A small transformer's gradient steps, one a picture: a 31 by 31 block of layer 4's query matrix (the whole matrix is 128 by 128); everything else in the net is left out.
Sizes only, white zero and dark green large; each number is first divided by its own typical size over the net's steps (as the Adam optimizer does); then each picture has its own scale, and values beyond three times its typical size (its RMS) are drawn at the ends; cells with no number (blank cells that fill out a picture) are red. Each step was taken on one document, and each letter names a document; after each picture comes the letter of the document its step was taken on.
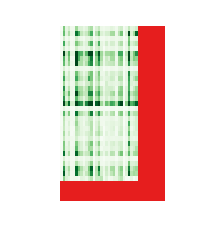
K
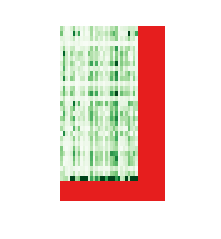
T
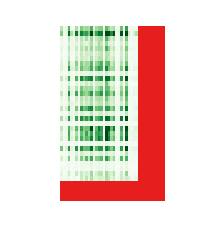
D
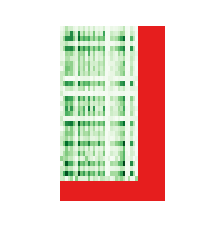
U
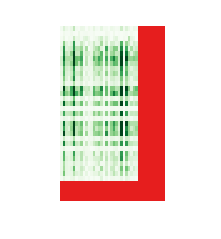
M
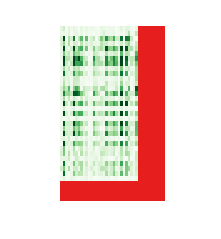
M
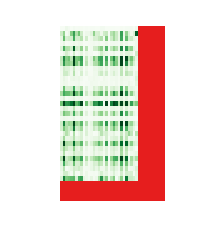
M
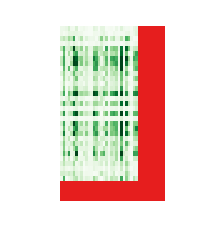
M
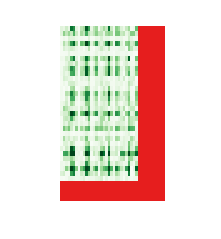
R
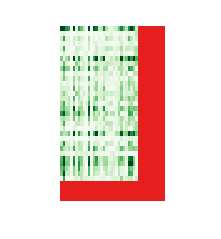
T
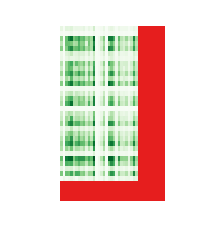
U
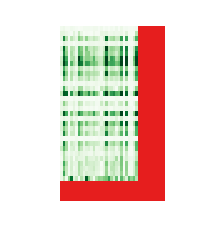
D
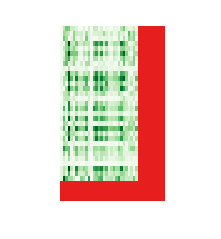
R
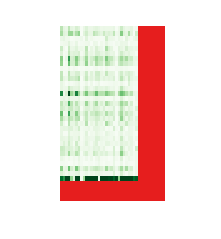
D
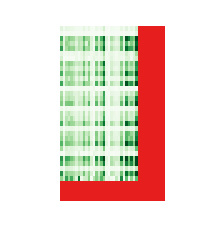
U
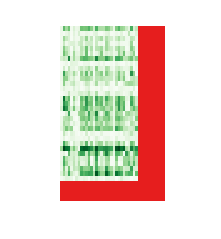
R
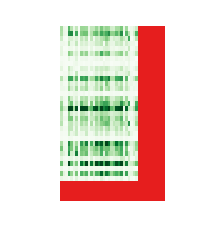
D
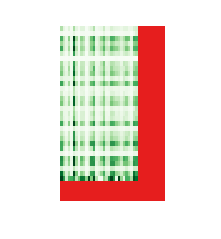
U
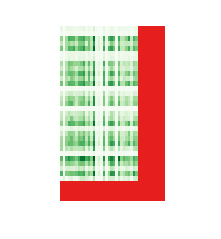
U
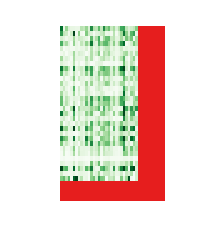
D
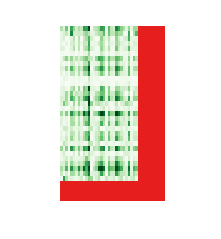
K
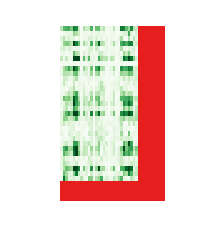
K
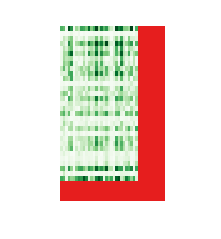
R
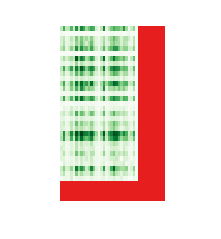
T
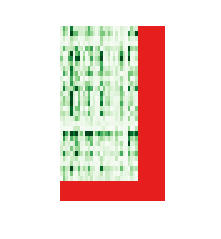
K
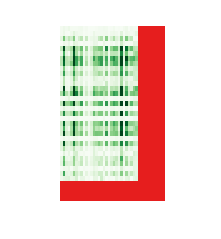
M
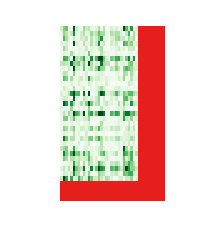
K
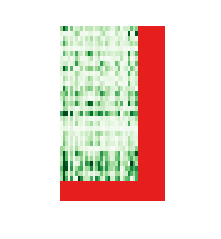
K
